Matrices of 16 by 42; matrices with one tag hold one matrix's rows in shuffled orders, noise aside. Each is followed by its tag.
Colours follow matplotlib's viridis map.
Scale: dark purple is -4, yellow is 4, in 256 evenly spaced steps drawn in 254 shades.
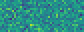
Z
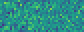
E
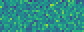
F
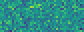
Z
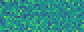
E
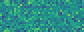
E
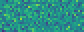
E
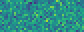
F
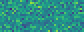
Z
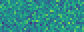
F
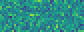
Z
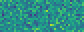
F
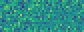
E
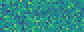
E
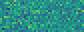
E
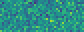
F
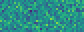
F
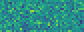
Z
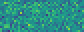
E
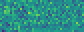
E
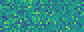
E
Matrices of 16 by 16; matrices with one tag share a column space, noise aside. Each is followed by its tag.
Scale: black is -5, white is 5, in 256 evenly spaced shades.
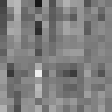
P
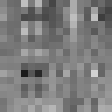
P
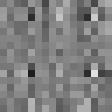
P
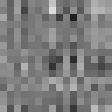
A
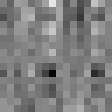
P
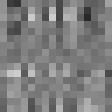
P
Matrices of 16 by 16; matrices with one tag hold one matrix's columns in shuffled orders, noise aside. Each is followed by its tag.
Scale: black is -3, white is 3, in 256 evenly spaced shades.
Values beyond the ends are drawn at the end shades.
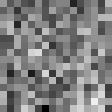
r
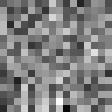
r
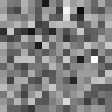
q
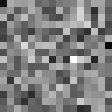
q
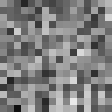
r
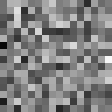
q
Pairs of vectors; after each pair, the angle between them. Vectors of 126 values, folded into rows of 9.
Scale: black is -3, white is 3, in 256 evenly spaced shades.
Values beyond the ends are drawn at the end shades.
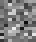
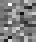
partly aligned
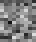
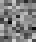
partly aligned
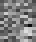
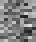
nearly opposite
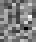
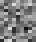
partly aligned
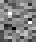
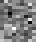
nearly opposite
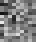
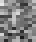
partly opposed
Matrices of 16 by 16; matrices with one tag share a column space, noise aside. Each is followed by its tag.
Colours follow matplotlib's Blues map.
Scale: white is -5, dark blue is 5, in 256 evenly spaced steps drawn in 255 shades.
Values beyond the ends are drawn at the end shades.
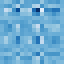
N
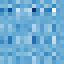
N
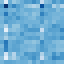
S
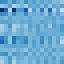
N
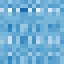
N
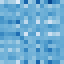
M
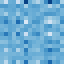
M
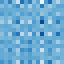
M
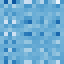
M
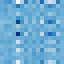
M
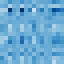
N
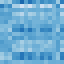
S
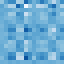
S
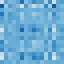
S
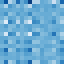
M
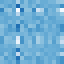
N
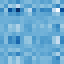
N
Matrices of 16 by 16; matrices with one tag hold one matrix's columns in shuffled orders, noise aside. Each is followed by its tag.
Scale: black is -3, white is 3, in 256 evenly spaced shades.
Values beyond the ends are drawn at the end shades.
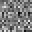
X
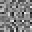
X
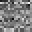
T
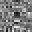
X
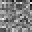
T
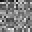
T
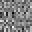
X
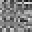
T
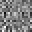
X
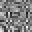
X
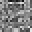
T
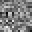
X
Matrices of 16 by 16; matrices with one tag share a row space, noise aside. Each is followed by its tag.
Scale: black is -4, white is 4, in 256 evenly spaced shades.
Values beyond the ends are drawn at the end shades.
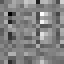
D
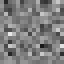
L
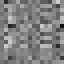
L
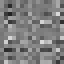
L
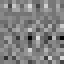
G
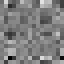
L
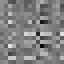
D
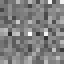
G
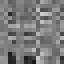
D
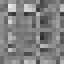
D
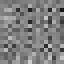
G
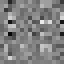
L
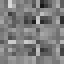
D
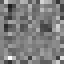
L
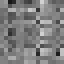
D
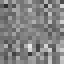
G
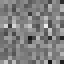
G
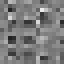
D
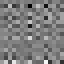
G
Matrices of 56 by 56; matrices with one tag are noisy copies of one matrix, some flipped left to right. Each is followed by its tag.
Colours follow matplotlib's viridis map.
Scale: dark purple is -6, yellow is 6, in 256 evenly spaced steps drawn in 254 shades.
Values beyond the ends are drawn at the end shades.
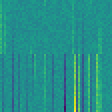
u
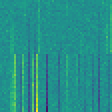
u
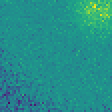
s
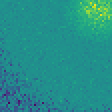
s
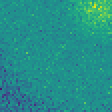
s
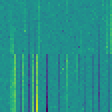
u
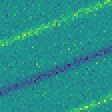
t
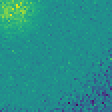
s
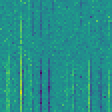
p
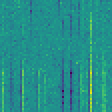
p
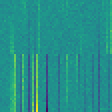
u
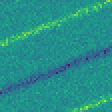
t
